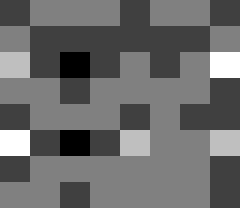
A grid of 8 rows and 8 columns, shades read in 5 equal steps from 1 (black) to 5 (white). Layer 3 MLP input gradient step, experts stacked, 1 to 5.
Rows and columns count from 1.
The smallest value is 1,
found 2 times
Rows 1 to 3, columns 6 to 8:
3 3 2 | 2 2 3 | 2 3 5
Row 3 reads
4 2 1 2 3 2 3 5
